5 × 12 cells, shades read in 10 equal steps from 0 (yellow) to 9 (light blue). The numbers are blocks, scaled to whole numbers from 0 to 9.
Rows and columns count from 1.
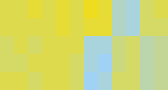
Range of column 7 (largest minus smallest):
9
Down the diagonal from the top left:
2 2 3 2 2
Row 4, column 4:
2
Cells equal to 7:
2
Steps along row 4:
same down same same up up up down down up down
